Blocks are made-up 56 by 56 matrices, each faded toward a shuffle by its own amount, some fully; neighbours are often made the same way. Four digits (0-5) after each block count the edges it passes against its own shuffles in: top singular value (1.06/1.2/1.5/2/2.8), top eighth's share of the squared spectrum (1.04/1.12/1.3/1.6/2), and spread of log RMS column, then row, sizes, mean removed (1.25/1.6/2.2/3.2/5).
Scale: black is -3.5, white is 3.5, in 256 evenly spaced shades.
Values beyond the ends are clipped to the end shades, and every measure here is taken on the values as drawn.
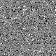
1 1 0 2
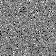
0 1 0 1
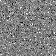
0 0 0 0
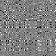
4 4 2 3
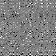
4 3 1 2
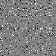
4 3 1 2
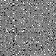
4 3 1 1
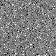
2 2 0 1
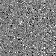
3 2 1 0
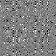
4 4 2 2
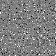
3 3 1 1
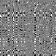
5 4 3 2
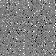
3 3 1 1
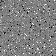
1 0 0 0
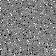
2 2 0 0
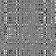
5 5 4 3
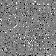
3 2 1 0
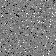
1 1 0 0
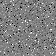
0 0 0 0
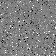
0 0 0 0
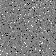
1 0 0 0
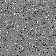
2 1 0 0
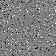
0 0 0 0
